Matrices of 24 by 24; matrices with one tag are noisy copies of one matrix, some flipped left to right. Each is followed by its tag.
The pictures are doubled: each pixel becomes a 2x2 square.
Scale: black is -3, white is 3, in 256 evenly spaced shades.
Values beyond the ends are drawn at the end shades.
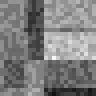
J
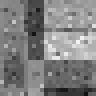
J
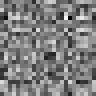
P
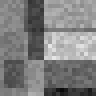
J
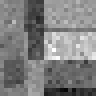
J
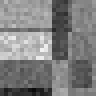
J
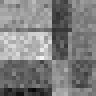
J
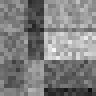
J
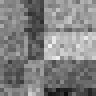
J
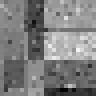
J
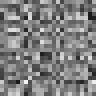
P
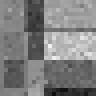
J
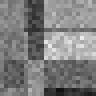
J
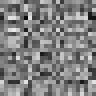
P
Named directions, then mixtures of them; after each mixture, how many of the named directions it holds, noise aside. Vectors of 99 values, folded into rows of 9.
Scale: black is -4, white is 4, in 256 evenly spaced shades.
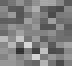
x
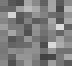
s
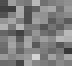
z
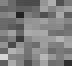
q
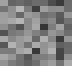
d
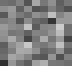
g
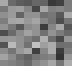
one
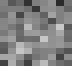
three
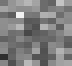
three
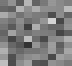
two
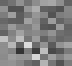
one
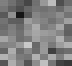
three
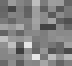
two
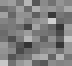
one
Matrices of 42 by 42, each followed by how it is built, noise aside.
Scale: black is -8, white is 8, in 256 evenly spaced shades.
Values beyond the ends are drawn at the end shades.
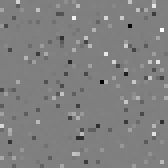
sparse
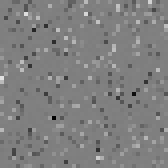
sparse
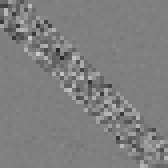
banded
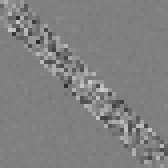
banded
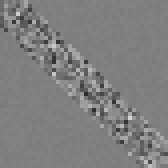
banded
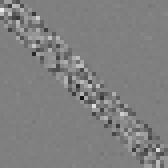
banded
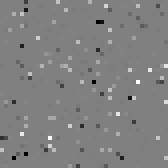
sparse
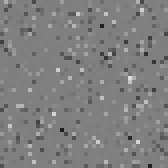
sparse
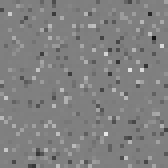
sparse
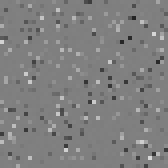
sparse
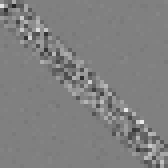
banded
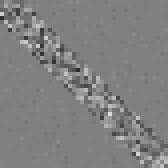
banded
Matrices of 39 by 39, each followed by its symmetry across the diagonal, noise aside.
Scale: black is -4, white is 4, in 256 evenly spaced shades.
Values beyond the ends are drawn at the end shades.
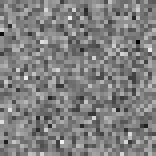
neither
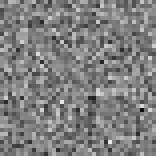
antisymmetric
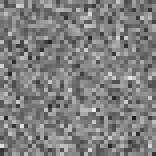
neither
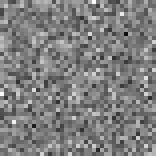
symmetric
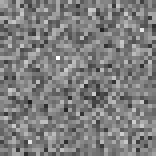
symmetric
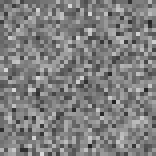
symmetric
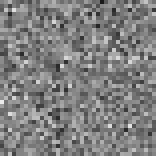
antisymmetric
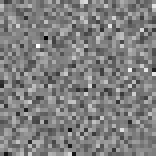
antisymmetric
